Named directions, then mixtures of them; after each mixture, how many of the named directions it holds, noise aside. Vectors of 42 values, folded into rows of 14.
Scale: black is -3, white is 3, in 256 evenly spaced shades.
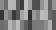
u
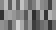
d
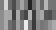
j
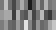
one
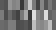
three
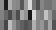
three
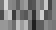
three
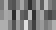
one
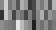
three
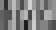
one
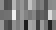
three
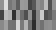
three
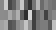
three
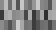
one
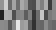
three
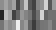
three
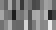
three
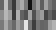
one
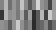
one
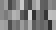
two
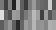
two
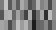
two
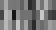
two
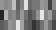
two
